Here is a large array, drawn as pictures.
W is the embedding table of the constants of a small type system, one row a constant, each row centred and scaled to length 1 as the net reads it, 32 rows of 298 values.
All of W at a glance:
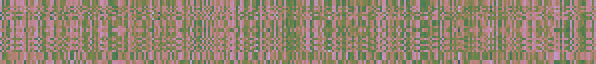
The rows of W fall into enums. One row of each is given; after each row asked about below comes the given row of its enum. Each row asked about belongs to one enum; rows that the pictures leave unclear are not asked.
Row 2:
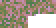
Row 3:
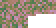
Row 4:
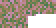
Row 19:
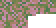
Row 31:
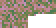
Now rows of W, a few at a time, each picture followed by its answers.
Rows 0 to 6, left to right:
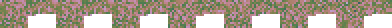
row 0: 2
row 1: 2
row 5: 3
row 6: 19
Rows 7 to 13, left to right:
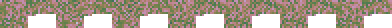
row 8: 19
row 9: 19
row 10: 4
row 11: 4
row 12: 4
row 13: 2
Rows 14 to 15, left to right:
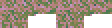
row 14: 31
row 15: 31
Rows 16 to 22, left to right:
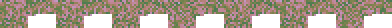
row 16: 2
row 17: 2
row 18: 4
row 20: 4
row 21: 2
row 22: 19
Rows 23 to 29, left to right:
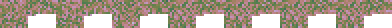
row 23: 4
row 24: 2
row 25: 19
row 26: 3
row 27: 3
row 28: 3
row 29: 3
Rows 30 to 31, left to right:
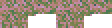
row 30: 31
